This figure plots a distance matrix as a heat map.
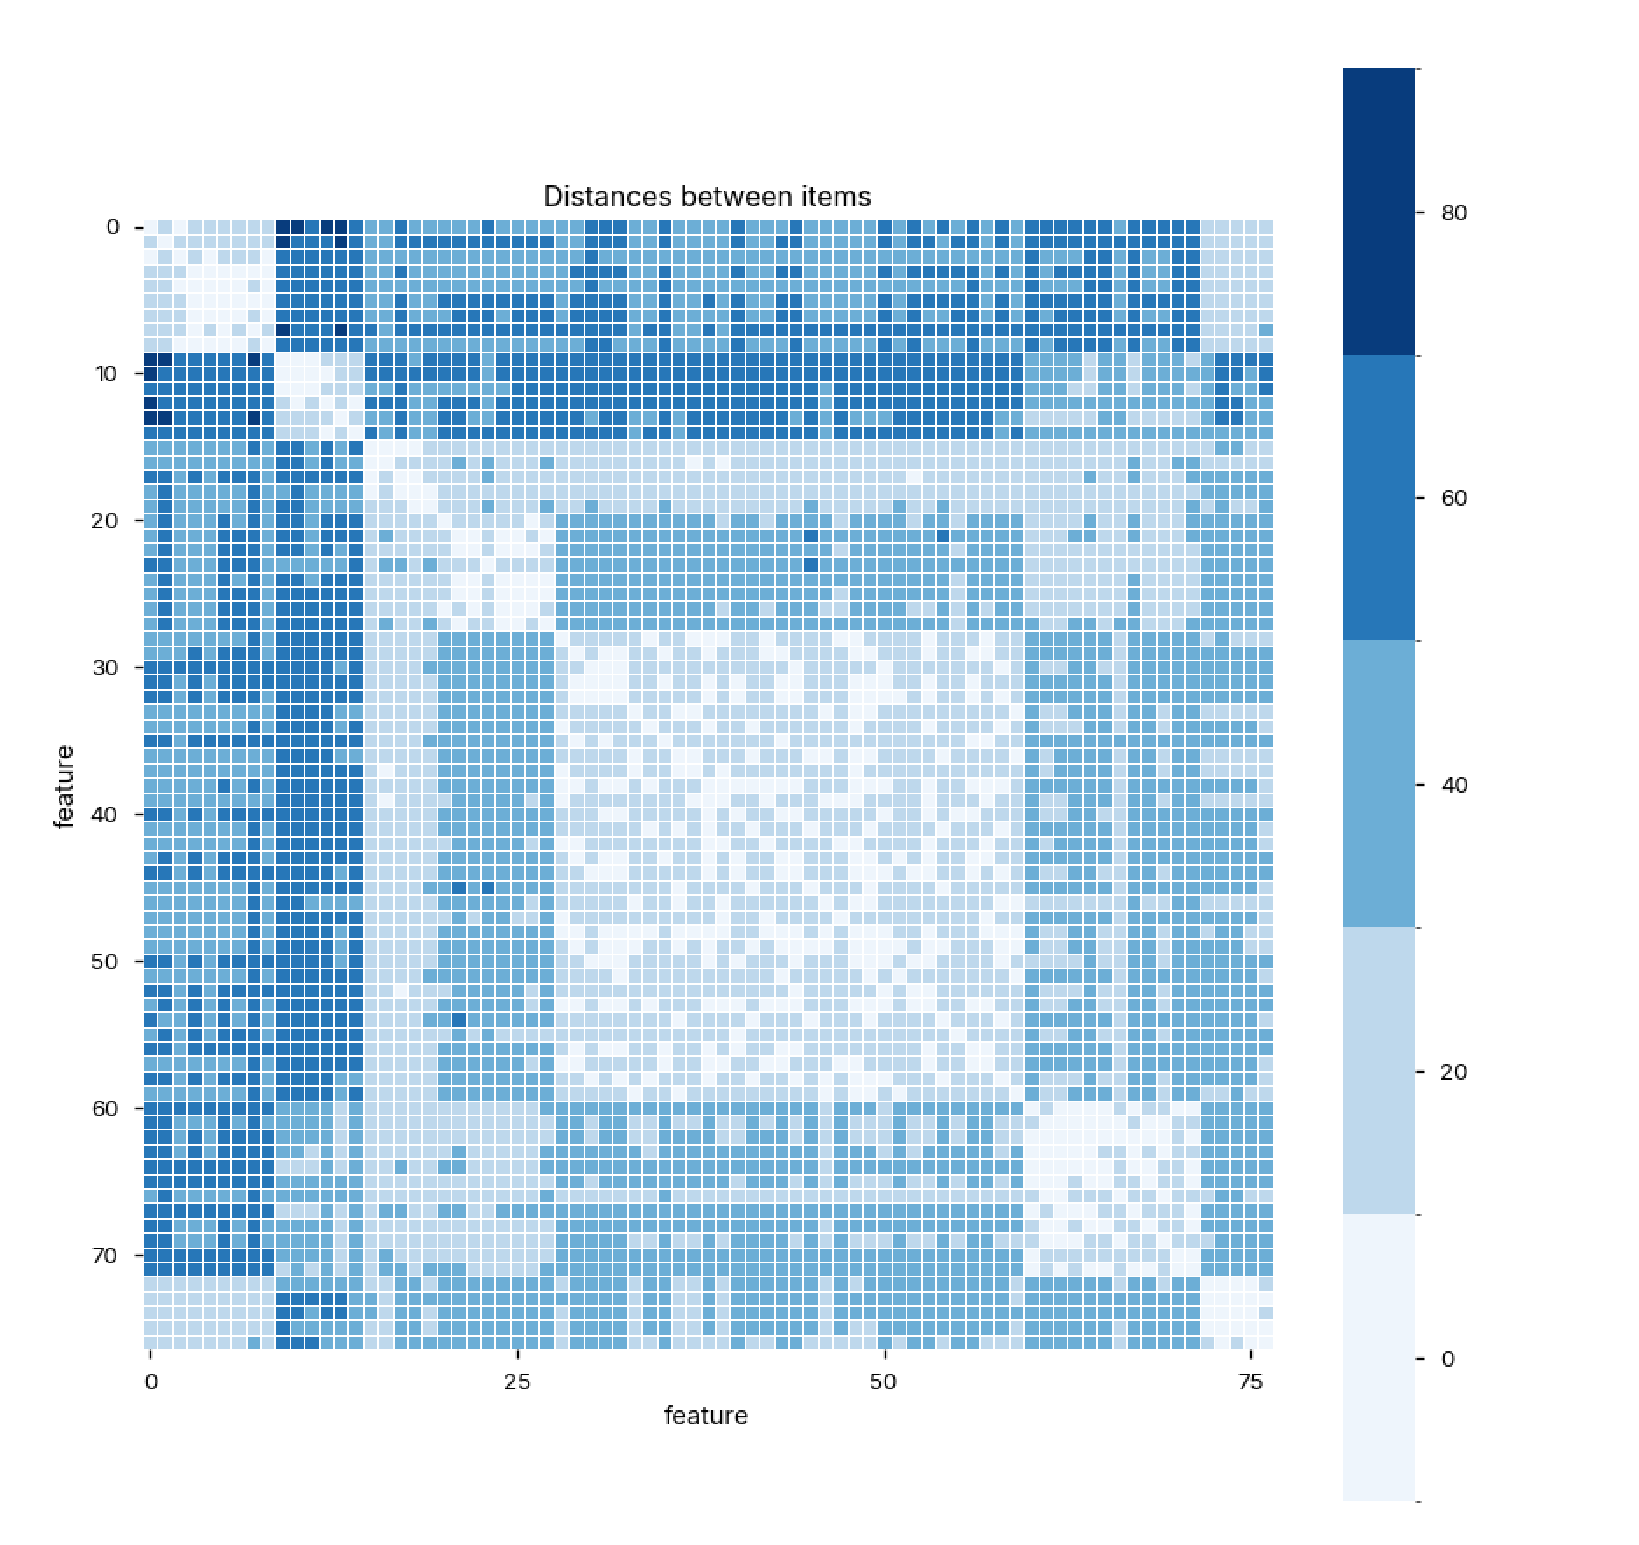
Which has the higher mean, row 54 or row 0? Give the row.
0
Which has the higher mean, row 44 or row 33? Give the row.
44
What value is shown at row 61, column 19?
20
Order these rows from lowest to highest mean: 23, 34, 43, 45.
34, 43, 45, 23
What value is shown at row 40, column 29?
20
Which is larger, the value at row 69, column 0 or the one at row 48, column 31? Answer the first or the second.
the first
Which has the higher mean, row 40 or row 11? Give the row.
11
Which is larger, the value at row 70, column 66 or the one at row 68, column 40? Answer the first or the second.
the second
